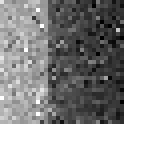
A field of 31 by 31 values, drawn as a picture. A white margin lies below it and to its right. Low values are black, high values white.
Slope: up to the left. Calmest part: bottom right. Stripes: none. Seam: vertical, 40% of the way across, the left part higher.
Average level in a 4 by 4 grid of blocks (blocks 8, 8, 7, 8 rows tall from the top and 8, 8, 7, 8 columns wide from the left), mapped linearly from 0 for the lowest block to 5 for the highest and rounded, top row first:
5310 / 5310 / 5310 / 5310
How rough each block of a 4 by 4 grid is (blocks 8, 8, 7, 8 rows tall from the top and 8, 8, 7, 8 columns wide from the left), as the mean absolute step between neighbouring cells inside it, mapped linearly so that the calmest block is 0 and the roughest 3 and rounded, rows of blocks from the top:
1 2 1 2 | 2 2 1 2 | 2 2 1 1 | 1 3 0 1
